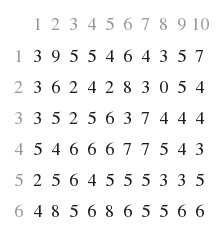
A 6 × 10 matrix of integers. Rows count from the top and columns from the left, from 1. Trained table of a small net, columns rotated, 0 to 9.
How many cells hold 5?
16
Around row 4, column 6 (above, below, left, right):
3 5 6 7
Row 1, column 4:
5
